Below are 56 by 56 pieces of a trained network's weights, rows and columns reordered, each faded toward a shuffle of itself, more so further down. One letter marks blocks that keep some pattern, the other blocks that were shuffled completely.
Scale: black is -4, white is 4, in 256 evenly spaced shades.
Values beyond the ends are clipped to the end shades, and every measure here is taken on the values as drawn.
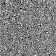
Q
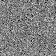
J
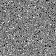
J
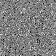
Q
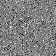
Q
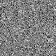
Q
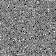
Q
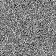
J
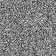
J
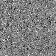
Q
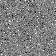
J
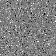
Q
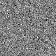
Q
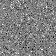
J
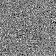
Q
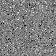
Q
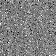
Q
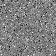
J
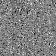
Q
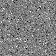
J
